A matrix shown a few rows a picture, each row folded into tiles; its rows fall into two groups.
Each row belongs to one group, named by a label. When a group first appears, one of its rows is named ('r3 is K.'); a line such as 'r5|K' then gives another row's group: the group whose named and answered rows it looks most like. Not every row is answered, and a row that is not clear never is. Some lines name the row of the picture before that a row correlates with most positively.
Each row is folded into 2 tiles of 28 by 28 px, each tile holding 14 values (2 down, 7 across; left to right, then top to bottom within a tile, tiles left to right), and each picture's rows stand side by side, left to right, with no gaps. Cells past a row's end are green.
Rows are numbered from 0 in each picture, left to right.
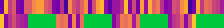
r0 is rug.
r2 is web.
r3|web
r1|web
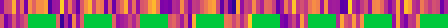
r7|web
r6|web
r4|web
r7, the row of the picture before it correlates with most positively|3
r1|rug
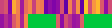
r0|web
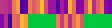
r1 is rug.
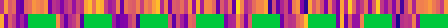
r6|web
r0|rug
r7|rug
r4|web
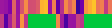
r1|rug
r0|rug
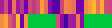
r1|rug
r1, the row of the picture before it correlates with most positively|1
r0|web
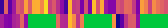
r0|rug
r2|rug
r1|web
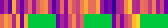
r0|web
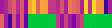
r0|rug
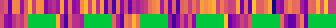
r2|rug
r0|web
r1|rug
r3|rug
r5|rug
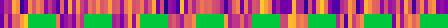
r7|web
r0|web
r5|web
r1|rug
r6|web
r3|web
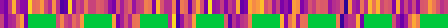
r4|rug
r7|rug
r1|web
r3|web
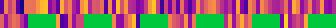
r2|rug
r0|rug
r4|web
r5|web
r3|web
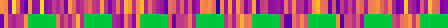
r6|rug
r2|web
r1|rug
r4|web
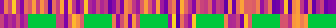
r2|rug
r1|web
